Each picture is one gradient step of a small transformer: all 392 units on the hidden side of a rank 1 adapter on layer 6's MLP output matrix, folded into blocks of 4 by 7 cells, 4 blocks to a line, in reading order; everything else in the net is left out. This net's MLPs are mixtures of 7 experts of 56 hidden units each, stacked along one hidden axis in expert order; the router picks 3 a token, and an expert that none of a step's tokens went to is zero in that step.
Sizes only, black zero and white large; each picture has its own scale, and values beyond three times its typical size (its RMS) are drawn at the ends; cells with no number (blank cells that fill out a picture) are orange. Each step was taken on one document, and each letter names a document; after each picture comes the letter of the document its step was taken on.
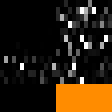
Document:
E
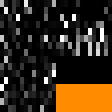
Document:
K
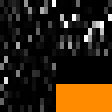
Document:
K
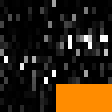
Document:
K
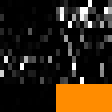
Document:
E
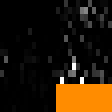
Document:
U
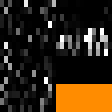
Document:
K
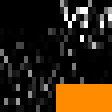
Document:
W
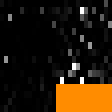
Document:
U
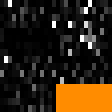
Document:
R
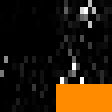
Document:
U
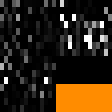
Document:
K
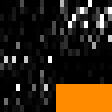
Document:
W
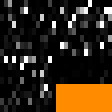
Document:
W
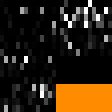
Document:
W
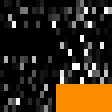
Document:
U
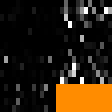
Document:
U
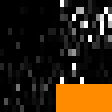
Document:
W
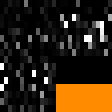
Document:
K
